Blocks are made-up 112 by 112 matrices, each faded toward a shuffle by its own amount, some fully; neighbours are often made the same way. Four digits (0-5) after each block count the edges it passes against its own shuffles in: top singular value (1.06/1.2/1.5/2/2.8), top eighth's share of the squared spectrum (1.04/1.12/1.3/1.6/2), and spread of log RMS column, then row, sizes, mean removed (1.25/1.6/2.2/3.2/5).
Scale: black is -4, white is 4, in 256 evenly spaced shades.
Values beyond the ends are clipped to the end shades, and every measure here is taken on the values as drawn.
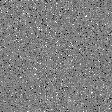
3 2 1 0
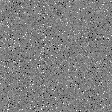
3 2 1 0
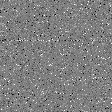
2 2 0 1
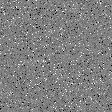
0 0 0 0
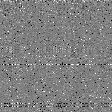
4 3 0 2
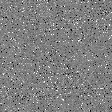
3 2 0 1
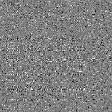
4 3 2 2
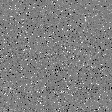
2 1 0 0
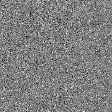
0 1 2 0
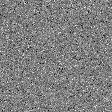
0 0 0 0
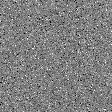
1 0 0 0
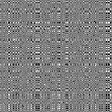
5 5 4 4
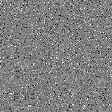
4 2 1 1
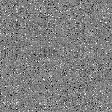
4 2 1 1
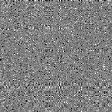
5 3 2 2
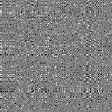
5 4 2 3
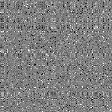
5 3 2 2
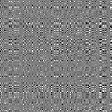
5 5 4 4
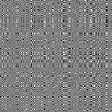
5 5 4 4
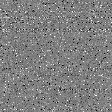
3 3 0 2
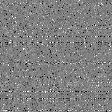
4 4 1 3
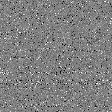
3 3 1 2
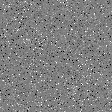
0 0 0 0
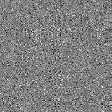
4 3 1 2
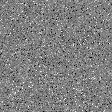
2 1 0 0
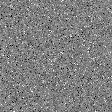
2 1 0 0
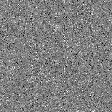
3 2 1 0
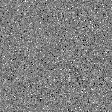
3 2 1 0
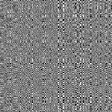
5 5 4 3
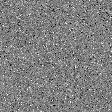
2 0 0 0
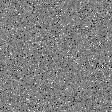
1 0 0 0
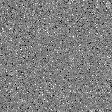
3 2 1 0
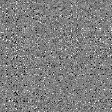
4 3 2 2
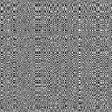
5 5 4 4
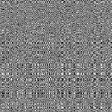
5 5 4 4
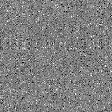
4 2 1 1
